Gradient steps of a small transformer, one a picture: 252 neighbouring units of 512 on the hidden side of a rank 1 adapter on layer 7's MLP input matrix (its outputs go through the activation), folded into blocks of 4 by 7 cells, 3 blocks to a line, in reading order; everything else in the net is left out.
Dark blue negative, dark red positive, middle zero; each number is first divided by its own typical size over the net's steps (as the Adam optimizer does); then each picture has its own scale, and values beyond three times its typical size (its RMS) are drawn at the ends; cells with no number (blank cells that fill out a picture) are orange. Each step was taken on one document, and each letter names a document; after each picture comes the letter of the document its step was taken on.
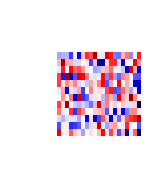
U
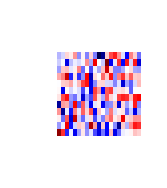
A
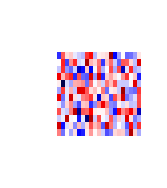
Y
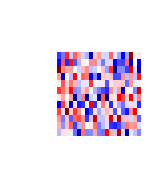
U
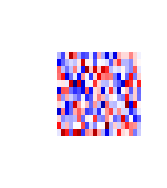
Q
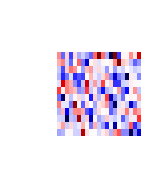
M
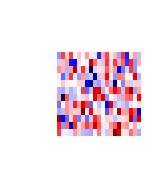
A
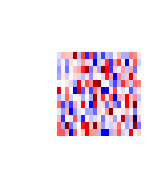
Q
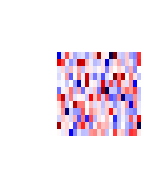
M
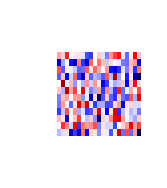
Y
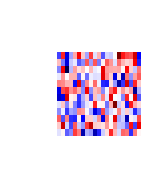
Q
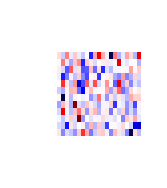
M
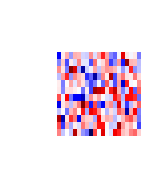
A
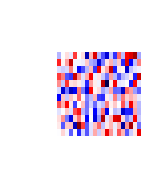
U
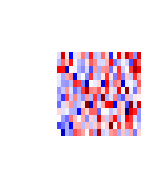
A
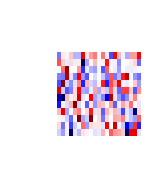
M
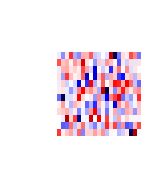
M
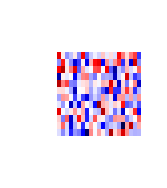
U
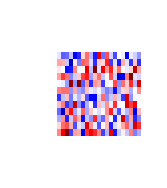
Q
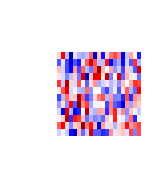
A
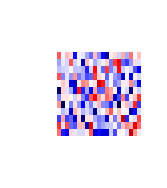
Q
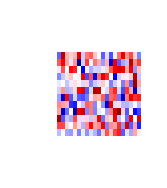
A
